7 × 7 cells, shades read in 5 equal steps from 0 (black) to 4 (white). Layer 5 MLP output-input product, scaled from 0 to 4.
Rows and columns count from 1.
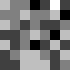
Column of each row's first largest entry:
6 3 1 4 1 3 3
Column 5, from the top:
1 2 1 2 1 2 3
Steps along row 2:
same up down same up down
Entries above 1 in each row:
4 6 4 4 3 5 4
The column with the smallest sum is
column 2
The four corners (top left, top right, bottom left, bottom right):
3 1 1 2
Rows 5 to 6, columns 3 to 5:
2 0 1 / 3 3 2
